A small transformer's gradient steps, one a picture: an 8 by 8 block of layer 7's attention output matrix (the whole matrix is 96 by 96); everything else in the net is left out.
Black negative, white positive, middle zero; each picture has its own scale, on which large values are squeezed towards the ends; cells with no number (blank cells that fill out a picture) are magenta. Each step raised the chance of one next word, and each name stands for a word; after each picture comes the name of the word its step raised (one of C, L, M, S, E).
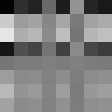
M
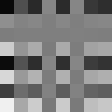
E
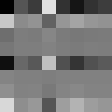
E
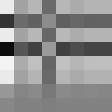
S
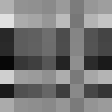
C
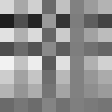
S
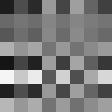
E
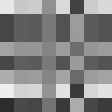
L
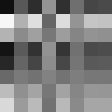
M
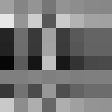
C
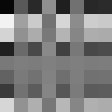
M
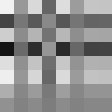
S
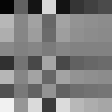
E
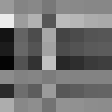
C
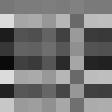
C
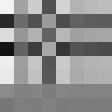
S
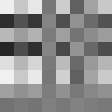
S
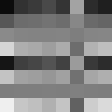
E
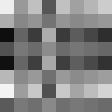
L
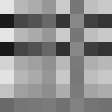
S
